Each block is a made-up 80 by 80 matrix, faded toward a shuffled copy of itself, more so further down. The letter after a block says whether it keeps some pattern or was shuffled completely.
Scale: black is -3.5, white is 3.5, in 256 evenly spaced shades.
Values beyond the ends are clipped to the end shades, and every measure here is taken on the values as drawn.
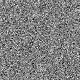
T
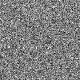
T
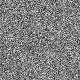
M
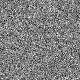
T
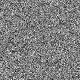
T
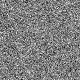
M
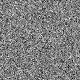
T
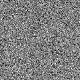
T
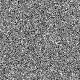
M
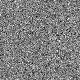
M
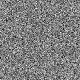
T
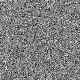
M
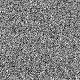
T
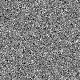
M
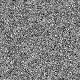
T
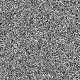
T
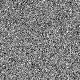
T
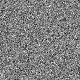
T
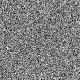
M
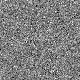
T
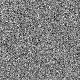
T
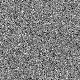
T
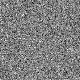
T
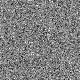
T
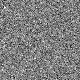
M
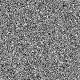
M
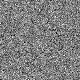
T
